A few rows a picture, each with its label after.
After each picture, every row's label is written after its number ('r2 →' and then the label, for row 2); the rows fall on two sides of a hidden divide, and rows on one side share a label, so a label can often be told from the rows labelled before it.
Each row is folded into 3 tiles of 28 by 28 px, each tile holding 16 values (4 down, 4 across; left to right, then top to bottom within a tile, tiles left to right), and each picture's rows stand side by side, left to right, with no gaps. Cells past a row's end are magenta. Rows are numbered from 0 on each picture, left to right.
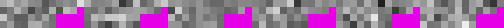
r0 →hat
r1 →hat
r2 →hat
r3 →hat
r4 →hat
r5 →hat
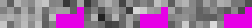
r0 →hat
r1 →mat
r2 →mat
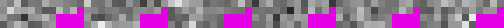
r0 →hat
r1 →hat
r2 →hat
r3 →mat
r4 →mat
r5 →mat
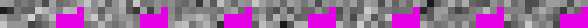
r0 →hat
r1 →hat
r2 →hat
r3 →hat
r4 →hat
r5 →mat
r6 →hat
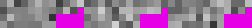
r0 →hat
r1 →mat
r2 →hat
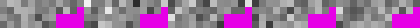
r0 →hat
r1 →hat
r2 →hat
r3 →mat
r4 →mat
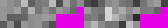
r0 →hat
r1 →mat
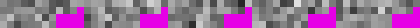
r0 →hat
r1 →mat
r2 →hat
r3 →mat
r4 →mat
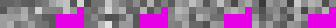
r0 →hat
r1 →hat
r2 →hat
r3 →mat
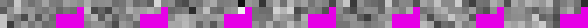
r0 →hat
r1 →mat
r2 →hat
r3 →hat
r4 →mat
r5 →hat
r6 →mat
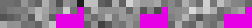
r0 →mat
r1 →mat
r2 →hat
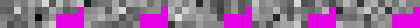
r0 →mat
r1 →mat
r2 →hat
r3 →mat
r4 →hat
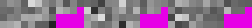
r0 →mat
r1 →mat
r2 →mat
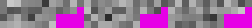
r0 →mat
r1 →mat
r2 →mat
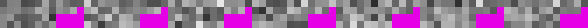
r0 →mat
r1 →hat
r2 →mat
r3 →hat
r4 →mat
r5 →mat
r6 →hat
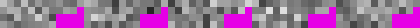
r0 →hat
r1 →hat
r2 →mat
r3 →hat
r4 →mat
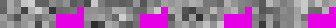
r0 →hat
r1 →hat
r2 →mat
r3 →mat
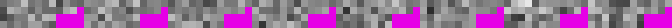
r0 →hat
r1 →hat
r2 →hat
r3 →mat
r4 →mat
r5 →mat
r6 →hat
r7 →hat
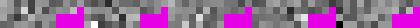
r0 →hat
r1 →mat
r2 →hat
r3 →mat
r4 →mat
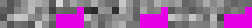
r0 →mat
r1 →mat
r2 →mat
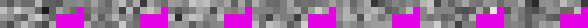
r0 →hat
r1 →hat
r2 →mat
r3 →hat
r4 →hat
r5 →hat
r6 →mat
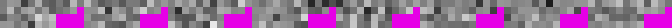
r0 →hat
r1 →hat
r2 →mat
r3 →hat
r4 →mat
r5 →hat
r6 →hat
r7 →mat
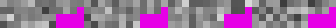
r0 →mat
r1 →hat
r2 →hat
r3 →hat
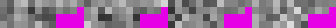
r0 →mat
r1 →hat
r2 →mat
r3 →hat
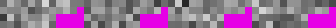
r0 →mat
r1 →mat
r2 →mat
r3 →hat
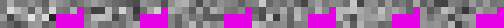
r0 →hat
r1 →mat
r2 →hat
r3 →mat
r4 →hat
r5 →mat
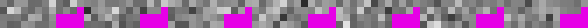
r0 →hat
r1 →hat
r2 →mat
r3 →mat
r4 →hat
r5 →hat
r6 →hat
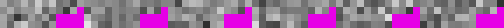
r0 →hat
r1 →hat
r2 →mat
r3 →mat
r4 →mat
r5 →mat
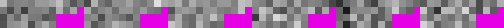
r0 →mat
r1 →mat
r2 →hat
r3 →mat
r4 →mat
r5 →hat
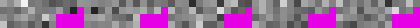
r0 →hat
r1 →mat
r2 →mat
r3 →hat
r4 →mat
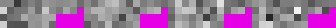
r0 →mat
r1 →hat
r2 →hat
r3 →hat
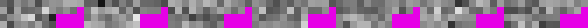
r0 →mat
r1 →hat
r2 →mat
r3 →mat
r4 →mat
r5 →hat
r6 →mat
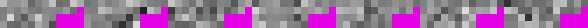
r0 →hat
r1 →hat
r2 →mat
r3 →hat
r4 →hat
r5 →mat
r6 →mat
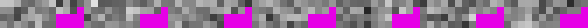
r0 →hat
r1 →mat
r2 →mat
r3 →hat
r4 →mat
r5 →hat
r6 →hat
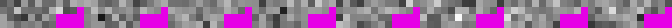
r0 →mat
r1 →hat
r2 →mat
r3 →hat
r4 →mat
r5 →hat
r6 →hat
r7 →mat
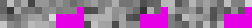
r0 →mat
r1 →hat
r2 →hat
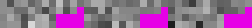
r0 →mat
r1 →mat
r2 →hat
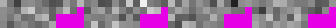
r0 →hat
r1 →mat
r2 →hat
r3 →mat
